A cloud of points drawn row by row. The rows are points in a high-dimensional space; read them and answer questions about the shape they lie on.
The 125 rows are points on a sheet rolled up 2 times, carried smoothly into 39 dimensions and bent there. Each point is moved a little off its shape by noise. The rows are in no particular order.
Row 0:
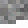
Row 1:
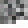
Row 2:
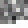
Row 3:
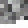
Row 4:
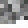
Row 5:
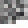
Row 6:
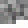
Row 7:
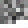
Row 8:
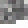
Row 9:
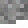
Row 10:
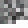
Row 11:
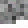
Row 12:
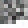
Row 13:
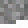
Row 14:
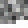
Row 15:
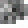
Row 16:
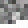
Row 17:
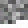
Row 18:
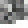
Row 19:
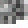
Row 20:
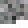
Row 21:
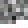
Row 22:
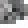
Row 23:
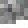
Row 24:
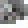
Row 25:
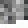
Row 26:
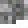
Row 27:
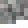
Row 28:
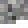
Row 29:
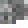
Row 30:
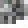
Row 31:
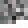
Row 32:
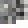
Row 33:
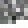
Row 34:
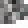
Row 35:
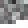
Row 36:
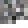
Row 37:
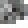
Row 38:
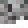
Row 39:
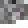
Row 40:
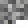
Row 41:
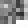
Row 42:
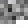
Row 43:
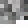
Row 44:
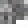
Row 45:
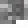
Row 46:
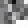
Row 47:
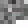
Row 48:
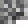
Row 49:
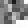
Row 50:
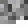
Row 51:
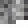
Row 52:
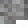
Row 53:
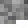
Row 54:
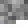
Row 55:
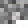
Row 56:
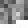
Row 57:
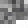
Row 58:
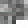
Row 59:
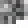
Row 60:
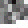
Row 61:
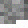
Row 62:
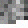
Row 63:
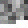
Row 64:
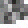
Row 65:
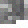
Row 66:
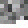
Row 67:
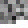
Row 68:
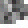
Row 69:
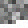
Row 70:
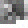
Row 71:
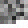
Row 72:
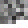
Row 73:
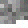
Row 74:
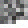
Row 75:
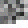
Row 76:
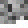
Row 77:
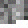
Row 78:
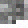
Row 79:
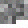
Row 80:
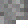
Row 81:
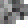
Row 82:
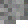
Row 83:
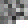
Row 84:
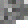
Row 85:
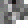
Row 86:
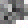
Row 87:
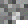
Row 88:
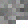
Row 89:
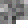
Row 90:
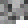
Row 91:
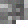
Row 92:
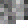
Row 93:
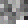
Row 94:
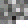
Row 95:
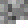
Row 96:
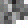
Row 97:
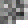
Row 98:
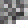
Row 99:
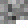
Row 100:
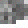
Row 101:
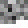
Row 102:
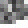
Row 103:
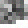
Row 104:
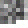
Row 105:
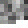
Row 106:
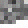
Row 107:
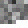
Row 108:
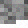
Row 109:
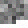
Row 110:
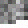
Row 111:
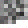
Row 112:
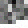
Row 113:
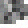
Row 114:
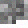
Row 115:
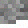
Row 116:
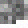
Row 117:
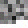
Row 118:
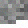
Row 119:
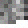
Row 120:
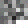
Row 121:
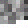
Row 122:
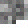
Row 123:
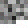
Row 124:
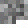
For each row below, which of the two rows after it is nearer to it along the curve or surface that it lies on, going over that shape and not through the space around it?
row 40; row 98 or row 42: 42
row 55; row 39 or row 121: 39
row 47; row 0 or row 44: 44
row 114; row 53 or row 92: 53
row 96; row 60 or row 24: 60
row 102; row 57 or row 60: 60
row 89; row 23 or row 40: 23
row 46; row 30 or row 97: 30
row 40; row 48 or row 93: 93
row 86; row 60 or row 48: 60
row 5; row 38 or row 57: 38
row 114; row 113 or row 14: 14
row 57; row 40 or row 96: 40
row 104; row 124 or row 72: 72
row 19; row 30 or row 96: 30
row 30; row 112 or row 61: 112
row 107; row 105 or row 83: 105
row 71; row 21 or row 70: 21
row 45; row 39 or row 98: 39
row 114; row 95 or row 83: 95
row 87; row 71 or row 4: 4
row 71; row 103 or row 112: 103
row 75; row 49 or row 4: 4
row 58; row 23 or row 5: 23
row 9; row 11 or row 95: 95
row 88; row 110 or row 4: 110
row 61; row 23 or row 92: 23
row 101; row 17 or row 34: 17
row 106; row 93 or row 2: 93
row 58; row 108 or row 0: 108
